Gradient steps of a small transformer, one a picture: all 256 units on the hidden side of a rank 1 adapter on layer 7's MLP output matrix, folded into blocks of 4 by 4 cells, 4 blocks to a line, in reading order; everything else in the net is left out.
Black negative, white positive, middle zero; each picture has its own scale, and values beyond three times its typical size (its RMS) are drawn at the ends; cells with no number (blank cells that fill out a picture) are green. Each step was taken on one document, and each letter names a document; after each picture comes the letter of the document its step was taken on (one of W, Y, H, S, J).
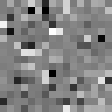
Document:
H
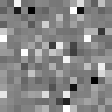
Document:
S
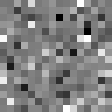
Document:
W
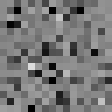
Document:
W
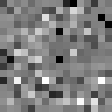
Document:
W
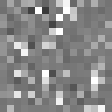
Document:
H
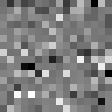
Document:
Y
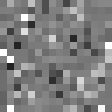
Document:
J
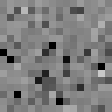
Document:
Y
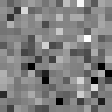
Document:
Y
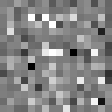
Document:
W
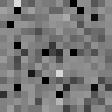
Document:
W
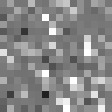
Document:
H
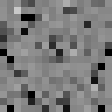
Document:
J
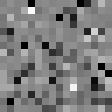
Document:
S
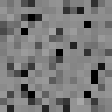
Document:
J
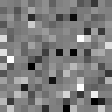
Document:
W
